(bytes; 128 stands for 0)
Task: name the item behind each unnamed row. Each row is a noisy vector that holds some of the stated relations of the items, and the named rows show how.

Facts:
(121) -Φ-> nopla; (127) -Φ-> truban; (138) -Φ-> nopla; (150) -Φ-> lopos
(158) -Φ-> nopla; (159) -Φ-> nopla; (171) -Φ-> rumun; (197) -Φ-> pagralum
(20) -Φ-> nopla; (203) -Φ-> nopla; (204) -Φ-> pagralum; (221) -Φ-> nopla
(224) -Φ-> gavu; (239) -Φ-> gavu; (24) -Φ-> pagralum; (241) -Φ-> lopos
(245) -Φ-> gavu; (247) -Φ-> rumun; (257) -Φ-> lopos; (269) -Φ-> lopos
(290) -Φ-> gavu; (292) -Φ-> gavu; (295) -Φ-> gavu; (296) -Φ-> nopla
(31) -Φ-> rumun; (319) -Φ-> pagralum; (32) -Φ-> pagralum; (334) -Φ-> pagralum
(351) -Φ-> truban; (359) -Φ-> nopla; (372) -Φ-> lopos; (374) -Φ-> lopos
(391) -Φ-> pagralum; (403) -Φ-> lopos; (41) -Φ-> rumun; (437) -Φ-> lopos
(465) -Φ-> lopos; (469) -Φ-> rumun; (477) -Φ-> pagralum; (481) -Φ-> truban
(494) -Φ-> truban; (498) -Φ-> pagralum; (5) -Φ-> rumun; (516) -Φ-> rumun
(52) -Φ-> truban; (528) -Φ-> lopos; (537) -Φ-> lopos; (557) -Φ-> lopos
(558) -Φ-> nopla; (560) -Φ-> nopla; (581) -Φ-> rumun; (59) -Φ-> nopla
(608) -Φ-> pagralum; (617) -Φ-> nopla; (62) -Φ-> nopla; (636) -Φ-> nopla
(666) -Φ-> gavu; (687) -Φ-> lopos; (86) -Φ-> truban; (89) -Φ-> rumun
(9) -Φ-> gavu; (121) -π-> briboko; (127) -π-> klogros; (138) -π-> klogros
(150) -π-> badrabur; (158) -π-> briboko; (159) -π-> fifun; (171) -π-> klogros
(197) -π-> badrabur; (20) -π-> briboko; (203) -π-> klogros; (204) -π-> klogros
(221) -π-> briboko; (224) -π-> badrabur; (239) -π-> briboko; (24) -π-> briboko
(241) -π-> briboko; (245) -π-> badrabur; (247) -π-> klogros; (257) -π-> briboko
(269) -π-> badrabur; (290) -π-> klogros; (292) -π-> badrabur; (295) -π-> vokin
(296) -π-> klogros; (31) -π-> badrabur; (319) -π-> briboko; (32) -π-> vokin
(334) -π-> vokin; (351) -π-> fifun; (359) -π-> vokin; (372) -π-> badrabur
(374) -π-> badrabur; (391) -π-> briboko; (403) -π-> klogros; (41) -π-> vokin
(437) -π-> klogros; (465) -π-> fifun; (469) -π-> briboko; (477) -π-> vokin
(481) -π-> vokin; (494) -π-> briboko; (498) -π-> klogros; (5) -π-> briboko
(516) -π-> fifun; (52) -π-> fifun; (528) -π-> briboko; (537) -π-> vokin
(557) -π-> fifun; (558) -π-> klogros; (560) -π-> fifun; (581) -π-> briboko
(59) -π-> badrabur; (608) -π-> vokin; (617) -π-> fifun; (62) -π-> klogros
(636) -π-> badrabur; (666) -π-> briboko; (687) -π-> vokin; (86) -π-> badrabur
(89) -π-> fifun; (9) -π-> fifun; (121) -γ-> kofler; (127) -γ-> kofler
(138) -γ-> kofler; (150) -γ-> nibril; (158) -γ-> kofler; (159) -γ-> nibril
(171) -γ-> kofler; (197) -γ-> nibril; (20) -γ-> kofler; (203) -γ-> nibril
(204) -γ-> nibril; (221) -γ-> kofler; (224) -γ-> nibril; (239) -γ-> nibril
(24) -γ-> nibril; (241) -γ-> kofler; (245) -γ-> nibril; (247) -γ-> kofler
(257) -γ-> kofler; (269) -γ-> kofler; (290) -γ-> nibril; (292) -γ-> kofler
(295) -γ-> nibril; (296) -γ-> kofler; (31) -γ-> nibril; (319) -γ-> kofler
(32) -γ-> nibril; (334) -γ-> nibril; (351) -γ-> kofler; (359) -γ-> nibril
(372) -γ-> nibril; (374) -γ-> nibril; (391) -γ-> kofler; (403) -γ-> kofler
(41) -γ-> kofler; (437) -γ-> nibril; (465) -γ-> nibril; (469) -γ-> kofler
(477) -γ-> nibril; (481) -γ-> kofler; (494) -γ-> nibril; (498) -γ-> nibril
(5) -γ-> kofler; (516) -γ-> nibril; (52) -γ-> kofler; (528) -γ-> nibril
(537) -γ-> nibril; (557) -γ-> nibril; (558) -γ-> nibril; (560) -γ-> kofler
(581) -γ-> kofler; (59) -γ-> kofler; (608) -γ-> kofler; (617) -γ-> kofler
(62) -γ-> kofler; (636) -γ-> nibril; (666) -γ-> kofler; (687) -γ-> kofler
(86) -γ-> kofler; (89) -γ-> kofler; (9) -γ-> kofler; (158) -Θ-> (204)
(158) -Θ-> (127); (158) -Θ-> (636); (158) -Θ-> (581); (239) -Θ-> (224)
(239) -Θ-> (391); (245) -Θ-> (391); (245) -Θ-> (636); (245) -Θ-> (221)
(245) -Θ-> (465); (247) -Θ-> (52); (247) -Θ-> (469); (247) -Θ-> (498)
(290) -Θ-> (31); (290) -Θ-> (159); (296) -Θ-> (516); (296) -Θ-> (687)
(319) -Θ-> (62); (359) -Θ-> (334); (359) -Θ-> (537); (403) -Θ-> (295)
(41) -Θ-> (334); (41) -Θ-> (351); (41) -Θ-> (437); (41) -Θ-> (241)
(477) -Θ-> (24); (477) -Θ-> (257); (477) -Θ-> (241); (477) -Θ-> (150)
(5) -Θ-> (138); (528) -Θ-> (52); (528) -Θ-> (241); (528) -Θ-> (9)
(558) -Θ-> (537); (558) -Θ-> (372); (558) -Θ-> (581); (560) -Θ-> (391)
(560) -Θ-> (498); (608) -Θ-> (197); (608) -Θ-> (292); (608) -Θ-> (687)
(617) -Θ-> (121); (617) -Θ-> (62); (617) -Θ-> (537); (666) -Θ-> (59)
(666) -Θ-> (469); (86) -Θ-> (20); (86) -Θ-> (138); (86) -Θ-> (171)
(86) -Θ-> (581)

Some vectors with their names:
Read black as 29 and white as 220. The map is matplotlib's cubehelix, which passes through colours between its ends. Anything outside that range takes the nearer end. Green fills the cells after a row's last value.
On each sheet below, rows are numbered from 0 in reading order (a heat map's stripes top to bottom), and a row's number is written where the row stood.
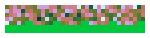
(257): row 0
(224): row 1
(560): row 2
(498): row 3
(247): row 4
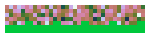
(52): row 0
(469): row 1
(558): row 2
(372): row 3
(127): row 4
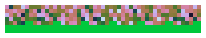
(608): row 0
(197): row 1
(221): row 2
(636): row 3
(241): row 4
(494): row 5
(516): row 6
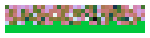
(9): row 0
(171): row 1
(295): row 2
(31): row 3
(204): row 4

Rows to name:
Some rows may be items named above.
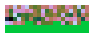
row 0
(159)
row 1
(374)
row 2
(469)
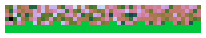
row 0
(31)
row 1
(62)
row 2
(437)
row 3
(359)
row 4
(121)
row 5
(481)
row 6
(481)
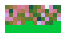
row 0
(269)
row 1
(245)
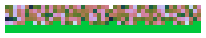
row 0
(290)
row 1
(319)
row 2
(59)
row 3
(687)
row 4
(5)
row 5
(86)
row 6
(469)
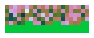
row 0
(465)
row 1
(150)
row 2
(528)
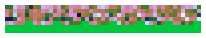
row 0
(290)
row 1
(617)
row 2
(516)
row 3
(477)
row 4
(127)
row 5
(203)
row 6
(295)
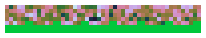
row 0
(158)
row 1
(269)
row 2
(239)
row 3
(290)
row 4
(89)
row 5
(32)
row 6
(41)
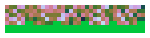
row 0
(666)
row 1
(32)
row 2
(292)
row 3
(666)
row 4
(296)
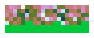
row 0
(403)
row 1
(295)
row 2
(24)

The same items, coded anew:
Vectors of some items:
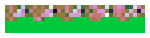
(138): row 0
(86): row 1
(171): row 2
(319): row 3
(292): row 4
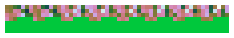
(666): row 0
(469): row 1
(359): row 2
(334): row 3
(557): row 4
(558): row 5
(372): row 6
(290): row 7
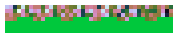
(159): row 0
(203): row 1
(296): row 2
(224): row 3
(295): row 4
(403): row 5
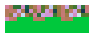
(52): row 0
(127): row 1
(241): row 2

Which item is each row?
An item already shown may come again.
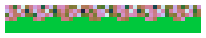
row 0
(374)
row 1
(150)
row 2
(269)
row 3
(121)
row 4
(372)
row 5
(224)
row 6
(32)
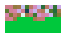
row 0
(617)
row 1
(24)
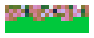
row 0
(247)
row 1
(292)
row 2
(245)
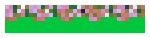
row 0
(290)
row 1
(24)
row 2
(292)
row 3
(560)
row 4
(636)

